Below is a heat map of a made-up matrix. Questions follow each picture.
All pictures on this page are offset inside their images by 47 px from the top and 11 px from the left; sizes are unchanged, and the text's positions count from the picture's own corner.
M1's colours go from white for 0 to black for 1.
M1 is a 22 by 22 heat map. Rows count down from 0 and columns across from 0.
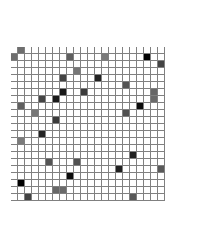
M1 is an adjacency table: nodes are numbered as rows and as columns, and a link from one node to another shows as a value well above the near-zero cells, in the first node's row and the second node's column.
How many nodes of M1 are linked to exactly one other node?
10
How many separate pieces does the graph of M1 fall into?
6
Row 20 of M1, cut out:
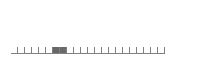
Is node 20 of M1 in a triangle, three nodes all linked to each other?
yes
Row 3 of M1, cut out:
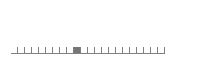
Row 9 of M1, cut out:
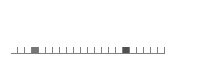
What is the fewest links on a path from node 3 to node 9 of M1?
1
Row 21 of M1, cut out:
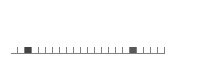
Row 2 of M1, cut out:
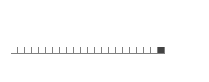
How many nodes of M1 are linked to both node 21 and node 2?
0
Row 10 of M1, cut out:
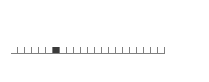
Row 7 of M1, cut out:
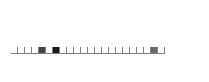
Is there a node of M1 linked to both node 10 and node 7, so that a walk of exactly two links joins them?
yes
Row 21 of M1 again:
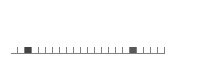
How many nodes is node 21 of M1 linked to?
2
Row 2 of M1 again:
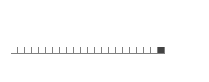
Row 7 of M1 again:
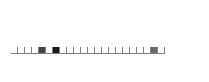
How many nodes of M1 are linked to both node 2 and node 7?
0
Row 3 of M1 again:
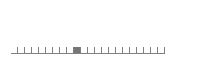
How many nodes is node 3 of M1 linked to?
1
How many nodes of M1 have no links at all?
2
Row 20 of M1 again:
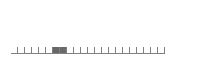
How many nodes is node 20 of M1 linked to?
2
